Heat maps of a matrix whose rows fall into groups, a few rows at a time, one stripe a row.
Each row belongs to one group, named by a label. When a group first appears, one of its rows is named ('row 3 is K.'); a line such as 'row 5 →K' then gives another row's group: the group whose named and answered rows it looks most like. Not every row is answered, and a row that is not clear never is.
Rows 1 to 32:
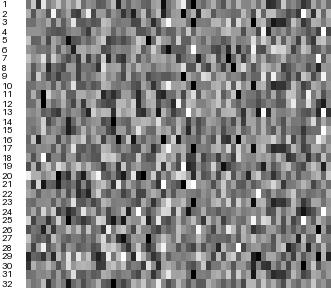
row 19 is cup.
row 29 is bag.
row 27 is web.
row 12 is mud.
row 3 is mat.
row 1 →cup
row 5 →web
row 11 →mud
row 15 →web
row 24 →web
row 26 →bag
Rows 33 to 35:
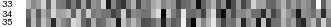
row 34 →cup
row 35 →cup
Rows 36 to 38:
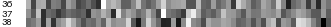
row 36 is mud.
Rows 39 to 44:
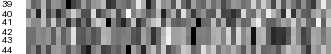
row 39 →web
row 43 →mat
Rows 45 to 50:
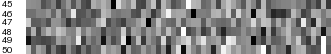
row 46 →mat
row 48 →cup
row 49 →bag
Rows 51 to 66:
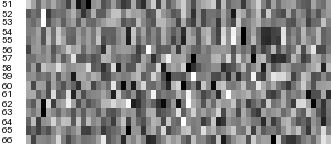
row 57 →mat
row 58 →cup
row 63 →mud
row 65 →bag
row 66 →web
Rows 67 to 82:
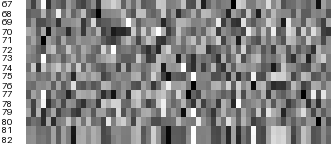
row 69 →mud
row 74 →cup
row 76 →mat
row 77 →web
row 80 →bag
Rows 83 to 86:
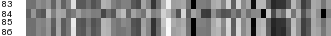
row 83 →mat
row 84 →cup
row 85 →mat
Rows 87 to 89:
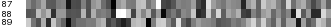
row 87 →web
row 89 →web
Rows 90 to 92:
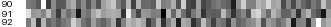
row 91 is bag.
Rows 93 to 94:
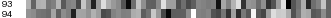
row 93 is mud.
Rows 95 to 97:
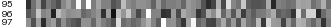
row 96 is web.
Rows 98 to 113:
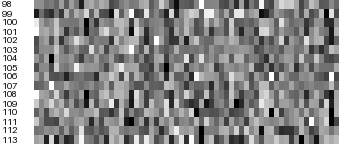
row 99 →bag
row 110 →cup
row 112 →mat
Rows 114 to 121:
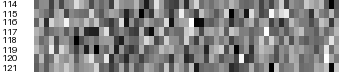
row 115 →mud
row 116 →cup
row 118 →web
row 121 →cup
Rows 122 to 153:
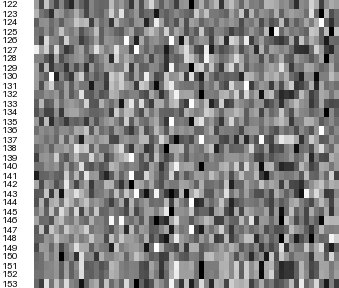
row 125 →cup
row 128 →bag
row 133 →cup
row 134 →bag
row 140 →mat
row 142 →web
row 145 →cup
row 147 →cup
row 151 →mat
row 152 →mat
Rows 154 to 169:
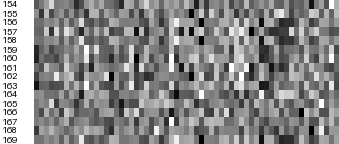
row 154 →web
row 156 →mat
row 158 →mat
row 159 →bag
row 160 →bag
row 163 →bag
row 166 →web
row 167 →bag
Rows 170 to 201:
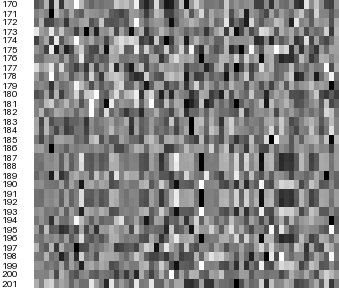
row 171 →mud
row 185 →cup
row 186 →mud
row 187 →mat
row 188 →mat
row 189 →bag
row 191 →mat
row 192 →mat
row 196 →mat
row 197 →web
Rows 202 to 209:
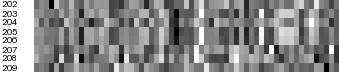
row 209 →bag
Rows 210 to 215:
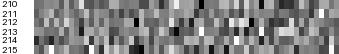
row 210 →mat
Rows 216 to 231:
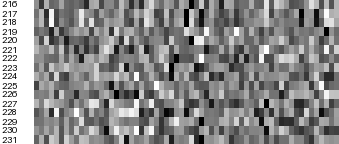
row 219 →bag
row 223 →cup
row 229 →mat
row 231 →cup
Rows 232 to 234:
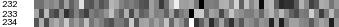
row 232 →mat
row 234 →cup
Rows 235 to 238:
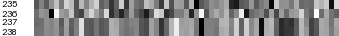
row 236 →mud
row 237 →mat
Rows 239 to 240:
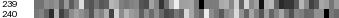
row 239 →mat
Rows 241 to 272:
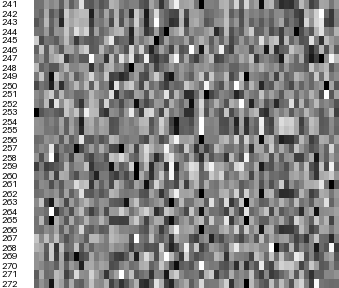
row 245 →web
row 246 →cup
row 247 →web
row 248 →web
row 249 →mud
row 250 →bag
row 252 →mud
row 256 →mat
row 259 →bag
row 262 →mat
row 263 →mud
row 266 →mat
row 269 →web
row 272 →mud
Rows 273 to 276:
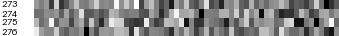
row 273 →bag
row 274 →mat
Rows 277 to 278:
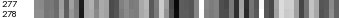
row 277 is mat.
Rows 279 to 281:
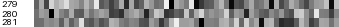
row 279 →cup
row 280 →mud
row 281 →mat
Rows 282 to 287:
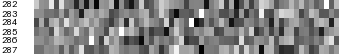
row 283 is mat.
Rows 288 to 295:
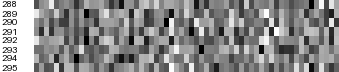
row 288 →web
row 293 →mat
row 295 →cup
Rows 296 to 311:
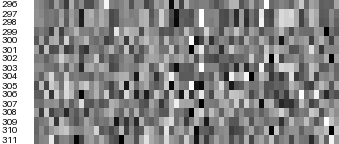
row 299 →bag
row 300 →cup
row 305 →cup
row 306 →mud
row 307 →mat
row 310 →cup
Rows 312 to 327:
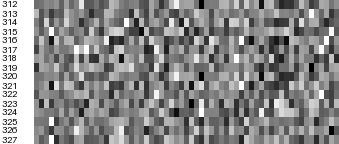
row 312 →mat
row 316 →mud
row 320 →mat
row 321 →mud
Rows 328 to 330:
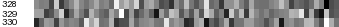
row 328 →bag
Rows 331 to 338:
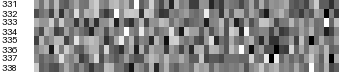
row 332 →bag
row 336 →mud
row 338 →web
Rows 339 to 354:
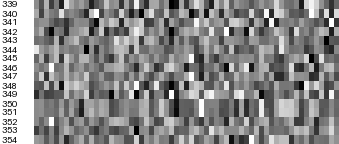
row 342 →mud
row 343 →bag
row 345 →cup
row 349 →bag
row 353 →bag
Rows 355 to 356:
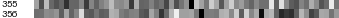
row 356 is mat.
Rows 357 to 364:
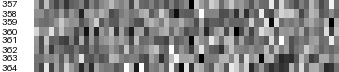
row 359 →cup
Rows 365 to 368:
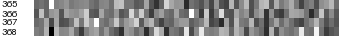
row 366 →cup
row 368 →mud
